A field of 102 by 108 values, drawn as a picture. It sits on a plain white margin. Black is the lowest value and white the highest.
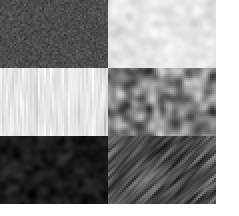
It is made of 3 by 2 panels. Panel 1,1: low, fine-grained, faint in contrast. Panel 1,2: very high, blotchy, faint in contrast. Panel 2,1: very high, streaked downward, faint in contrast. Panel 2,2: middling, blotchy, strong in contrast. Panel 3,1: very low, blotchy, faint in contrast. Panel 3,2: low, slanting up to the right.
